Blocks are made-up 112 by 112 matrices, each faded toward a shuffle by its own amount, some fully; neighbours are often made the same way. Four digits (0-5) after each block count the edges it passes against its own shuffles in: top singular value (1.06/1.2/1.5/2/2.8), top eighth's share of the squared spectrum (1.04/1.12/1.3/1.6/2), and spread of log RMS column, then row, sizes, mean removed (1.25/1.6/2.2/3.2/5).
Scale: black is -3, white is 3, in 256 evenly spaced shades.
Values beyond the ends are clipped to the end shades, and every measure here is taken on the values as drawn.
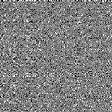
4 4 2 2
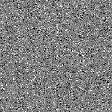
4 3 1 2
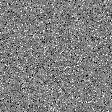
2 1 0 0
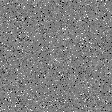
1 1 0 1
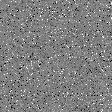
1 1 0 1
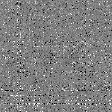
2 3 2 3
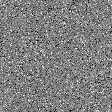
0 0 0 0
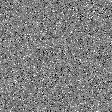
0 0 0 0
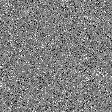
0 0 1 0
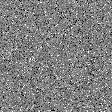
0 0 0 0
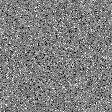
0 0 0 0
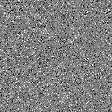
3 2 0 1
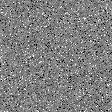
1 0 0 0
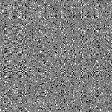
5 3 2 2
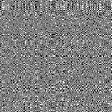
5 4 3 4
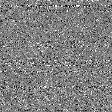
1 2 0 3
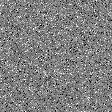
0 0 0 0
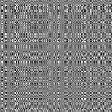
5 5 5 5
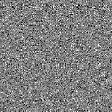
4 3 2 2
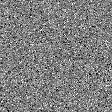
3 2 0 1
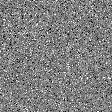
2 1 0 0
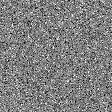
1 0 0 0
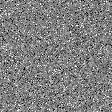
2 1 0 0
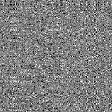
4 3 2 2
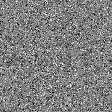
2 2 0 0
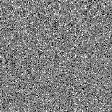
3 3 1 1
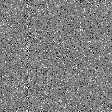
3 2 2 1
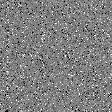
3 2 1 0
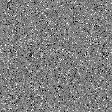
3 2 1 0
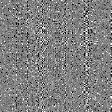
4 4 3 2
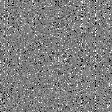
4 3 2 1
